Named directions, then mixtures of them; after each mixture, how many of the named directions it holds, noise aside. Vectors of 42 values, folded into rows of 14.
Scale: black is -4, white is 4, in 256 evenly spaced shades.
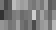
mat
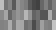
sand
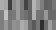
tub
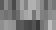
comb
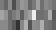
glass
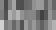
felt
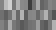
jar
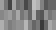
two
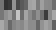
two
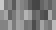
one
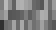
one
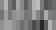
three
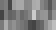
three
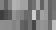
two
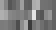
two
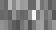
three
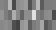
two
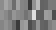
three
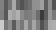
one
